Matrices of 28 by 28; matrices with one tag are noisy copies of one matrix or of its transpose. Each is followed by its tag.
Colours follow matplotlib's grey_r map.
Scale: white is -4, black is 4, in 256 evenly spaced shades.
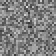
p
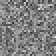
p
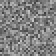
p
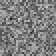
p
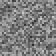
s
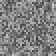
s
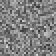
p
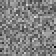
p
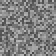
p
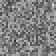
s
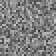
p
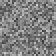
s
